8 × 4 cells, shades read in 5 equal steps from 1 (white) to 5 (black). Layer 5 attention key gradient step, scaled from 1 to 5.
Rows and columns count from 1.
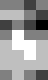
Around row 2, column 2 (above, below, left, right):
3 3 2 3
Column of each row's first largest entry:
3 4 4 1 1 1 1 4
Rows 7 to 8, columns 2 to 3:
2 2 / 2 3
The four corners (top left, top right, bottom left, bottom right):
3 3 3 4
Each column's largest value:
4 3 4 5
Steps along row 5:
down same up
